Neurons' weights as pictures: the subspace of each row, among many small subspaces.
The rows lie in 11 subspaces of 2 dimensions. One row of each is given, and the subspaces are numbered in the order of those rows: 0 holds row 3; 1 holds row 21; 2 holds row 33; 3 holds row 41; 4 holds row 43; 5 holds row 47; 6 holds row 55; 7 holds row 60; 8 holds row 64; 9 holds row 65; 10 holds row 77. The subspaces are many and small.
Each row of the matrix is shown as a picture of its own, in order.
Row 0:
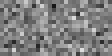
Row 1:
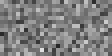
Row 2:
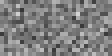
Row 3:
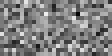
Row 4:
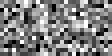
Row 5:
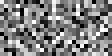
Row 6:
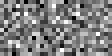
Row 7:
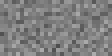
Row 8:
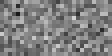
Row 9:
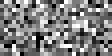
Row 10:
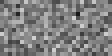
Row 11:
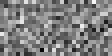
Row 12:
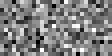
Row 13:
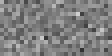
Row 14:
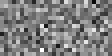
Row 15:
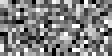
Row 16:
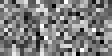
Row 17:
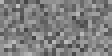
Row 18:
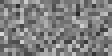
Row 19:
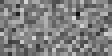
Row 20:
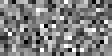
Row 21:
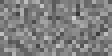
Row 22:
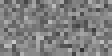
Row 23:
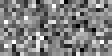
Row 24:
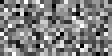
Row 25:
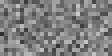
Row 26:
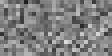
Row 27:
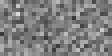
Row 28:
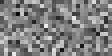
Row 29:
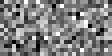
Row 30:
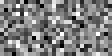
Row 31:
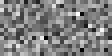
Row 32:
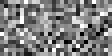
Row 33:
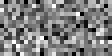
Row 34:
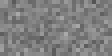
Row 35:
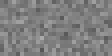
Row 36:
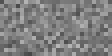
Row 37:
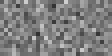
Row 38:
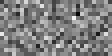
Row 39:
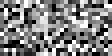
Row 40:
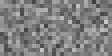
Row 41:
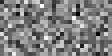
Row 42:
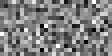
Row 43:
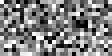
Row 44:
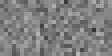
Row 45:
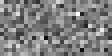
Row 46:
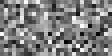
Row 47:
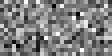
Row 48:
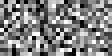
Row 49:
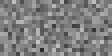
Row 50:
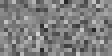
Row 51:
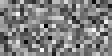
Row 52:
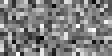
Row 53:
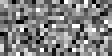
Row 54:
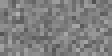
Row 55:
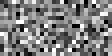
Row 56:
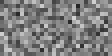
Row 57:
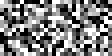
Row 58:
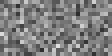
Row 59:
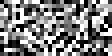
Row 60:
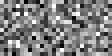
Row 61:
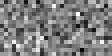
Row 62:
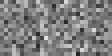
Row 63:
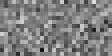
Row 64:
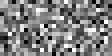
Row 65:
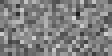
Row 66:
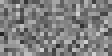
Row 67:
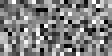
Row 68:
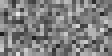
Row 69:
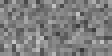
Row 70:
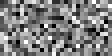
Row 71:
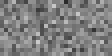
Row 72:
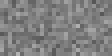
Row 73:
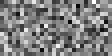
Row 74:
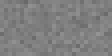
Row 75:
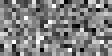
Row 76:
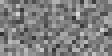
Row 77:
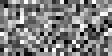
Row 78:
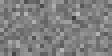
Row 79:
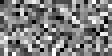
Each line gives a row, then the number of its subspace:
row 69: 5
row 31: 2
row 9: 4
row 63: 10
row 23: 6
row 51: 8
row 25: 6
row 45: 2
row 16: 3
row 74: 10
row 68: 2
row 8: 5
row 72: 2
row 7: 0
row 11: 10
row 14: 1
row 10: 9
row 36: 4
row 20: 8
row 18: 6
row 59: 4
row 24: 3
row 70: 8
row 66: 6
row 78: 7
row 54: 5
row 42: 1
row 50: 1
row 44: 3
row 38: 1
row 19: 9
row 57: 8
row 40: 3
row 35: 9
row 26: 10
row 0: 0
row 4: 0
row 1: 6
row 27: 5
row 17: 4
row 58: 6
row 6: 7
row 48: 7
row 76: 9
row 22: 4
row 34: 5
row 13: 2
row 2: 9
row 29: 5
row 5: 1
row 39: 0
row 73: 3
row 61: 5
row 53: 6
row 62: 1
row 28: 7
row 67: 3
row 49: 0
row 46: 10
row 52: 2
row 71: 7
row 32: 10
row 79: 7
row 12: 0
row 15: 9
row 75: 4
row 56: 3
